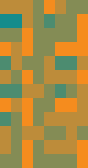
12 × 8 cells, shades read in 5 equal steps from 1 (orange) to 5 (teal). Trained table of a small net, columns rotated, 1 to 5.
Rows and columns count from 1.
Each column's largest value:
5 5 3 3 4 4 4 3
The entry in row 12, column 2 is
3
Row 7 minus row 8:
3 2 1 -1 0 3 2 0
